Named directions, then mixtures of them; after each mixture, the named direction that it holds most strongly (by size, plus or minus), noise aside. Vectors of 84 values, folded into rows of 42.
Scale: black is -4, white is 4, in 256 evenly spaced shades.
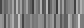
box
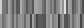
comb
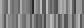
comb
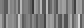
box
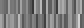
box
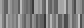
comb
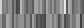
comb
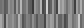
box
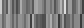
comb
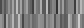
box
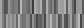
comb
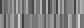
box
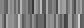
box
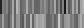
comb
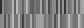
box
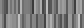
box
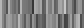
comb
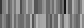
comb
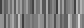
box
